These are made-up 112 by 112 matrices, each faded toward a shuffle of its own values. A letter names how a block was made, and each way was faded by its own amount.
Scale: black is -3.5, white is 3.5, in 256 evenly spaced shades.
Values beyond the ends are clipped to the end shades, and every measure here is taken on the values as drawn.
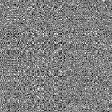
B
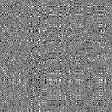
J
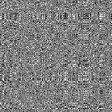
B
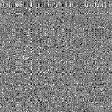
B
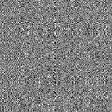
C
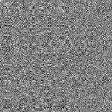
C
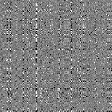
J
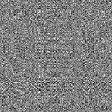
C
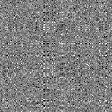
B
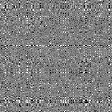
J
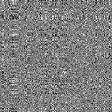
B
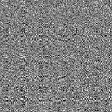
C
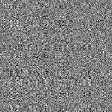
C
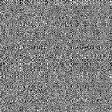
C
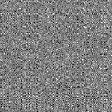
B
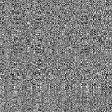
C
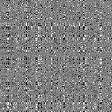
J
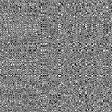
B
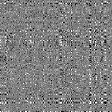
J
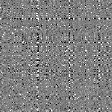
J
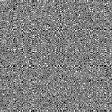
B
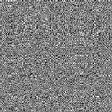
C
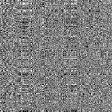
C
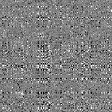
J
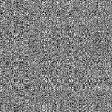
C
